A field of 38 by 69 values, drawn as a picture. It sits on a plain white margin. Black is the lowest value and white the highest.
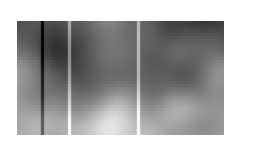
Ninth with the highest average: bottom middle. Ninth with the lowest average: top left. Slope: up to the bottom. Odd lines: columns 9, 18 and 41.
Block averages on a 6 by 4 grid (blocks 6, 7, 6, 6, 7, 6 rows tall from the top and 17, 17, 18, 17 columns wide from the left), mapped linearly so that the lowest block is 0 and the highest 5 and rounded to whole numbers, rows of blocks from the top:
0 1 1 0
0 1 1 1
1 1 1 1
2 2 2 2
3 3 3 3
4 5 4 3
